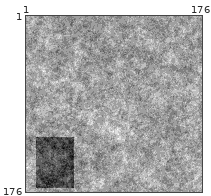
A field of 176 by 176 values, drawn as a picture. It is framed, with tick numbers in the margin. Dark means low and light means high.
Overall the values sit about 60% of the way up the scale. The ninth with the lowest average is the bottom left. The texture is blotchy. In the bottom left lies a patch that is lower than the rest.
